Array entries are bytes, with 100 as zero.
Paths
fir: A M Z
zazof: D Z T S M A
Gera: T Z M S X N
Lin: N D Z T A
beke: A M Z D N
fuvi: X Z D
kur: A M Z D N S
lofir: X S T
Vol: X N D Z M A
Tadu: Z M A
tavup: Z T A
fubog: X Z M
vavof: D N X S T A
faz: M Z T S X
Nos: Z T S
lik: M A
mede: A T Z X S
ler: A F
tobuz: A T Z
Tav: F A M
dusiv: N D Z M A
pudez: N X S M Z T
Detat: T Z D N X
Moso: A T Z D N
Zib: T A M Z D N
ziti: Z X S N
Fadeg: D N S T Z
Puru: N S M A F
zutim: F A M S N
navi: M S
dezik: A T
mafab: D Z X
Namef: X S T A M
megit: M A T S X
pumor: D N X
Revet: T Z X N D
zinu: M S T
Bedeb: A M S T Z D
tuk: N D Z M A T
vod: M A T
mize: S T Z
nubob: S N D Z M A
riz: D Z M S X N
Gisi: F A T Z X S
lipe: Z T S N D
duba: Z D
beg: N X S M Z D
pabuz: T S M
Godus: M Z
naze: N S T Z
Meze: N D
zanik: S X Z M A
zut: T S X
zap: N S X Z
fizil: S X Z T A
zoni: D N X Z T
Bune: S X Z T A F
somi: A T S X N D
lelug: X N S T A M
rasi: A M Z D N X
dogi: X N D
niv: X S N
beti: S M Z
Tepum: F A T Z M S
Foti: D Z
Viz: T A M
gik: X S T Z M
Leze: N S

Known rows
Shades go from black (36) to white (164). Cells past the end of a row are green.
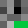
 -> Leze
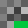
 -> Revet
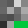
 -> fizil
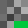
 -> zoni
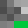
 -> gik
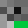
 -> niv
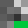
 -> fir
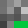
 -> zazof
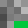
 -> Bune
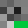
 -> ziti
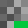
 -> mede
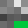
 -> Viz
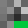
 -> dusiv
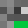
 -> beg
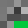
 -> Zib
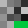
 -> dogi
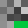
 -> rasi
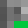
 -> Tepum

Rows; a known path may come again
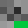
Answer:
Gera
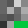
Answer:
fizil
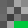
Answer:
zoni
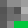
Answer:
Tepum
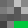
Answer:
tuk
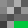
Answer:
vavof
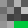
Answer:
rasi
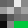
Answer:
dezik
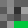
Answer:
kur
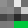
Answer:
lik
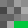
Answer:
Gisi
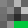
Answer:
dusiv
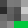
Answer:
beti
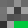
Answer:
Moso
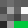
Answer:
Foti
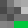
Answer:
gik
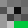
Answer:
niv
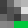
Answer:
Godus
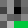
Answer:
Leze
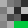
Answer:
dogi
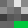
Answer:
Viz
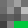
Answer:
zazof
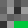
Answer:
lipe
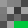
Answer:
somi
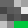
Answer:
fubog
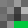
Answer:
nubob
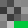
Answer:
zap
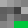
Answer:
Puru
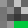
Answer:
Vol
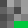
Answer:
zinu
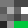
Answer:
duba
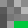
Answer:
Bune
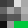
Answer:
tobuz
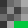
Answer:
naze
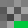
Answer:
zut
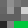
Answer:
Bedeb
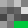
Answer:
Tav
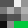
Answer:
tavup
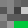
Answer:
beg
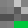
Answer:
Namef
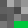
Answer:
pabuz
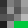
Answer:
Nos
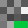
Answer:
mafab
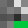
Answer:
Tadu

